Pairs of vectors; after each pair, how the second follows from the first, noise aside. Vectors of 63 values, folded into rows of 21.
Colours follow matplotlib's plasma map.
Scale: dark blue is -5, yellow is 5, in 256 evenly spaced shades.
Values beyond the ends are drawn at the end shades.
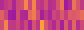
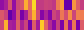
scaled up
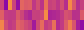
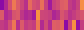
reversed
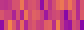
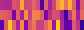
scaled up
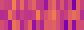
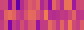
reversed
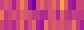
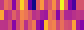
scaled up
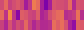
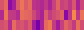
reversed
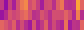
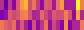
scaled up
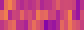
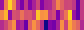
scaled up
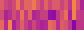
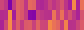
reversed
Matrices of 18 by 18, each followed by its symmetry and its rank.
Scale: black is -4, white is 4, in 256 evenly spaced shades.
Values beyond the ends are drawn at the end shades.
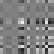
symmetric, rank one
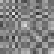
symmetric, rank three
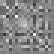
symmetric, rank three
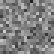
neither, full rank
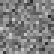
neither, full rank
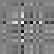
symmetric, rank one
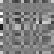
neither, rank two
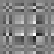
symmetric, rank one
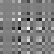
symmetric, rank one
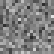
neither, full rank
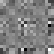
symmetric, rank three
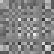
symmetric, rank three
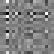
neither, rank two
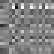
neither, rank two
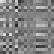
neither, rank two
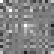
symmetric, rank three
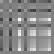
symmetric, rank one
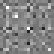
symmetric, rank three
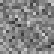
neither, full rank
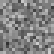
neither, full rank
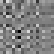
neither, rank two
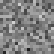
neither, full rank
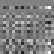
neither, rank two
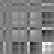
symmetric, rank one
